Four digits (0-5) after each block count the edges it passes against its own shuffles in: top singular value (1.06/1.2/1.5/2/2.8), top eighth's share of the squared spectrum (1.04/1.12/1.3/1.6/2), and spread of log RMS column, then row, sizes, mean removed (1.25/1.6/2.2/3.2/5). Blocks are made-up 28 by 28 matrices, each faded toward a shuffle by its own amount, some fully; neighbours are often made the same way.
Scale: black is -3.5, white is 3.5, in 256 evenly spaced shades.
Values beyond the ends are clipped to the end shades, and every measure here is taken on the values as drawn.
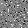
1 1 0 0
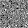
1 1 0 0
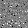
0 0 0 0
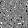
1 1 0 0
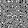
3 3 0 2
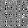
3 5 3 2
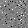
2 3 1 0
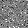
0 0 0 0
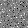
0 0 0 0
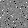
0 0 0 0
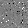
2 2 0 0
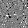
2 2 1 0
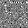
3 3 0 0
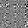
3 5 2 2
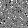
0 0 0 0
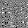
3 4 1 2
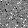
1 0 0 0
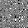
2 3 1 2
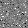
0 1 0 0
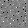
1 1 0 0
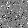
0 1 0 0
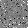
1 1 0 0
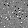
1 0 0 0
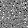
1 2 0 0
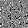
1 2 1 0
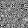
3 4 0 2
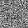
2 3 0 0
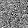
1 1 0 0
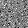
2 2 0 0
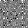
3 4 2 1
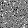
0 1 0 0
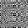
4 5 2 3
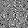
3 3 1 1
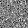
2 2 0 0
